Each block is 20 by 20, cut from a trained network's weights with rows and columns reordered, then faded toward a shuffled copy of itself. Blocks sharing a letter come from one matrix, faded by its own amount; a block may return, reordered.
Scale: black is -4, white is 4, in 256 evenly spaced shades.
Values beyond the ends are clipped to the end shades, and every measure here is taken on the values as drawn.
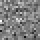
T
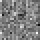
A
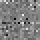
A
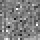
A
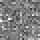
T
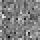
A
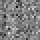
A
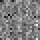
A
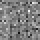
A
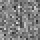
A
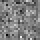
A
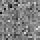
A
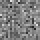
A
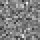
T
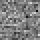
T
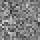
T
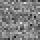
T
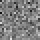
T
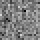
A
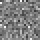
T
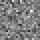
T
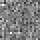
A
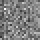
A
